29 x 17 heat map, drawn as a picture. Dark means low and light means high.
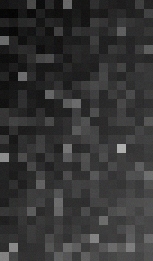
Slope: up to the bottom right. Grain: fine. Histogram: skewed, a long tail of high values. Stripes: none. Average level on the scale: 20%. Odd rows or columns: none. Mirror symmetry: none.
